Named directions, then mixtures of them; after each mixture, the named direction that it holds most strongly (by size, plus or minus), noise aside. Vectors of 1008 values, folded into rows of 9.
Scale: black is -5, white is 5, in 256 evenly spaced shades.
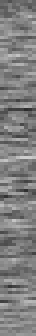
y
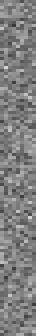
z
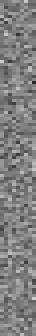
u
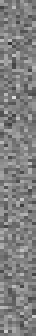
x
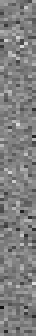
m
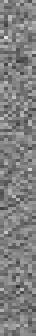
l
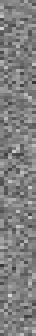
z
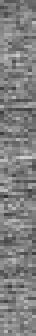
y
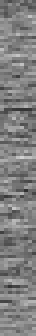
y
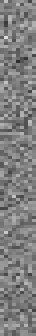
l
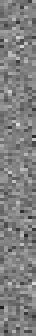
m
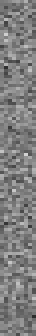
u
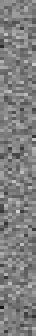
m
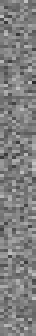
u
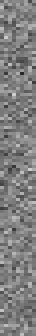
l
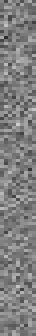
l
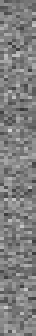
x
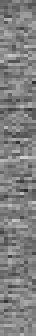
y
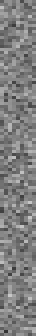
z
